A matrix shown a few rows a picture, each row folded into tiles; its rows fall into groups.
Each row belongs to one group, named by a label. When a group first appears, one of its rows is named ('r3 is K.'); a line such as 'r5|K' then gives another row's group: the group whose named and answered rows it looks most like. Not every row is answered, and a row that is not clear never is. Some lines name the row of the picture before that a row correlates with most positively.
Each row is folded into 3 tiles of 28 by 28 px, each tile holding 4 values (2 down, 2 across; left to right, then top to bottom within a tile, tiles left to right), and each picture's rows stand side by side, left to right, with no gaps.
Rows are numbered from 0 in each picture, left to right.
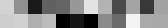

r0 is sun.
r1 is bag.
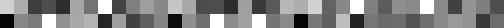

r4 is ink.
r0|bag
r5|sun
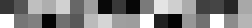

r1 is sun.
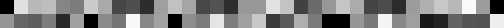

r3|ink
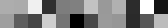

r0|ink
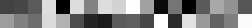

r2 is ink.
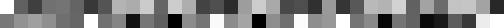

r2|bag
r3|bag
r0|sun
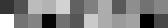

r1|sun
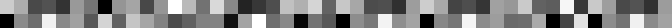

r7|bag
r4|bag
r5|bag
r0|bag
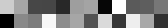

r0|bag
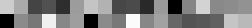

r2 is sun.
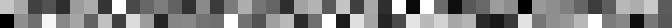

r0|bag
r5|sun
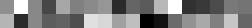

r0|ink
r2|sun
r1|sun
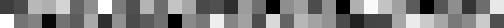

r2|bag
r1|ink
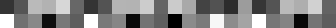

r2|bag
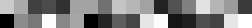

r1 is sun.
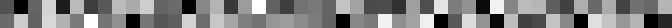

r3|sun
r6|ink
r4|bag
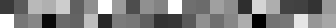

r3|bag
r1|ink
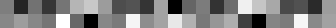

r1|bag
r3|bag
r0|sun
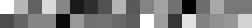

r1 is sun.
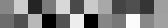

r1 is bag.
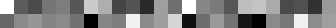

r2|ink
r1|bag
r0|sun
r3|bag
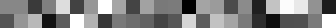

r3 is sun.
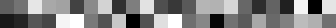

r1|ink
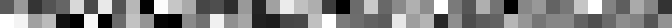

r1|ink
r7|sun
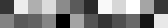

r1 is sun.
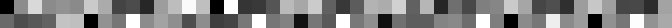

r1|bag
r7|bag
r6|bag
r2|ink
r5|sun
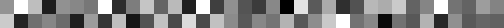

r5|ink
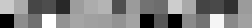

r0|bag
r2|bag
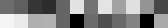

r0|sun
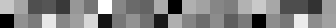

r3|bag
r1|ink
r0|bag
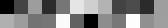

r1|bag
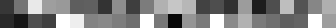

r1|sun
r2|bag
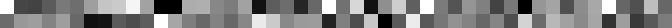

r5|sun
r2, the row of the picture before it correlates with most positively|3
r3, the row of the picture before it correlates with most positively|1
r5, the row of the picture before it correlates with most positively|2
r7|ink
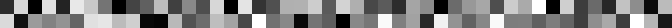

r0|ink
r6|ink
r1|sun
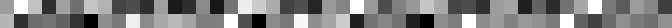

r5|bag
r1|bag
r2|sun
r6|sun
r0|ink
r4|ink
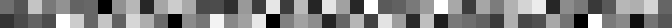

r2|bag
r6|ink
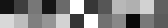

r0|sun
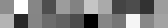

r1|bag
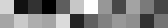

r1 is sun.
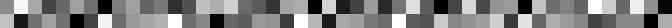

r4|sun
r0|ink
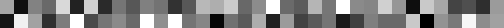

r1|sun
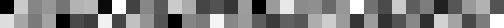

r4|ink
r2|bag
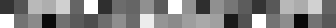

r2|sun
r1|sun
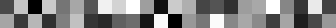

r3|ink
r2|bag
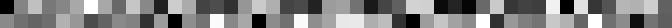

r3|bag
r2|bag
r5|sun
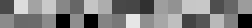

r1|bag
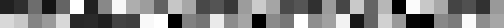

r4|ink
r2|bag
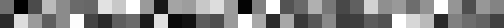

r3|ink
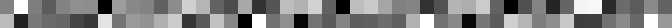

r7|sun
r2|ink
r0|ink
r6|sun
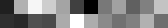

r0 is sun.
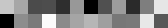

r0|bag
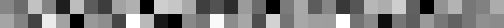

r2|bag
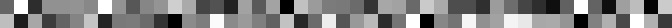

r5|bag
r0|ink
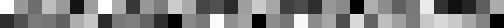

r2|bag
